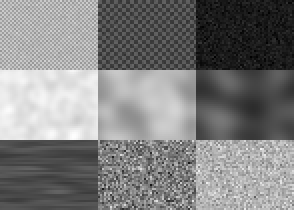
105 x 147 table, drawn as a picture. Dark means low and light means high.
The table splits into 3 rows of 3 panels. Panel 1,1: high, checkered. Panel 1,2: low, checkered. Panel 1,3: very low, fine-grained, faint in contrast. Panel 2,1: very high, blotchy, faint in contrast. Panel 2,2: high, smooth. Panel 2,3: low, smooth. Panel 3,1: low, streaked across, faint in contrast. Panel 3,2: middling, fine-grained, strong in contrast. Panel 3,3: high, fine-grained.
